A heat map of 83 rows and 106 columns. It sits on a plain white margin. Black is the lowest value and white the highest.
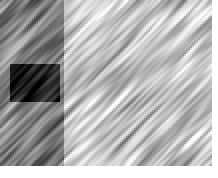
Odd patch: lower, in the middle left. Seam: vertical, 30% of the way across, the right part higher. Histogram: skewed, a long tail of low values. Ninth with the lowest average: middle left.
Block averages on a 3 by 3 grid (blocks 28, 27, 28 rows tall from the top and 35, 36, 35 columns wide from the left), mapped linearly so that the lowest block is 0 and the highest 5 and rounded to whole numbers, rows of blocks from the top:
2 5 5 / 0 4 5 / 2 5 4
